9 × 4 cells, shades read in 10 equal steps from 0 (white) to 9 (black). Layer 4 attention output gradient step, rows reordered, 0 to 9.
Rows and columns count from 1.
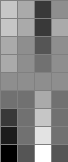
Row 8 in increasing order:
1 5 5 8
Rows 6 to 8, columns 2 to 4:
5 3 5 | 5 2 5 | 5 1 5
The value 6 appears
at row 3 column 3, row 9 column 2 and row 9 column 4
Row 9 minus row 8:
1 1 -1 1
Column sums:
43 39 35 40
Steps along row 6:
same down up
